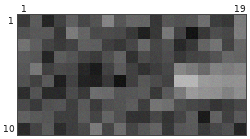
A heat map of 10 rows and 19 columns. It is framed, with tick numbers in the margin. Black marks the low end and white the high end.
The middle right is the ninth with the highest average. In the middle right lies a patch that is higher than the rest. The halves do not mirror each other. On average the colour sits 30% of the way up the scale. There are no regular stripes.
